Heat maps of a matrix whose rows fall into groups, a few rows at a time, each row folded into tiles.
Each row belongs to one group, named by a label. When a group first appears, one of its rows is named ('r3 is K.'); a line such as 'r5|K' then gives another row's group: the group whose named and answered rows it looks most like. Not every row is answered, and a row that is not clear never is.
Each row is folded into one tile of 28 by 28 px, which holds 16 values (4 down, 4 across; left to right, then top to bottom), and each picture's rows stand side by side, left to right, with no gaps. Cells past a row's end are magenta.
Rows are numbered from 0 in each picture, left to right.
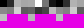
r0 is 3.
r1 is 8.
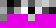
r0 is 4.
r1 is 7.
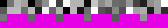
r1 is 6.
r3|7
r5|6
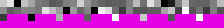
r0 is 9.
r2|6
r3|4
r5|8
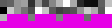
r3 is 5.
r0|7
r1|7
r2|8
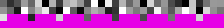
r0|5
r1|9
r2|7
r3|9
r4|7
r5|6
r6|4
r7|7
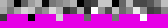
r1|9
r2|8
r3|7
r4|5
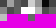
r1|9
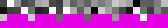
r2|7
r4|8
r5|3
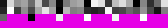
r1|9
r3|8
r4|8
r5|3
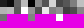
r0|5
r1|6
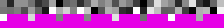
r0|3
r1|5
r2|5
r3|6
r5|7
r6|3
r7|5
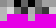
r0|9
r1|5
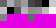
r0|6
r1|4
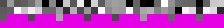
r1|9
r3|6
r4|9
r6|4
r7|7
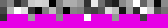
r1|8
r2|6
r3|8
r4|6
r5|9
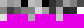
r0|8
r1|9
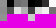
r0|4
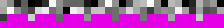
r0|9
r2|4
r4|4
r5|8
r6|9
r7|8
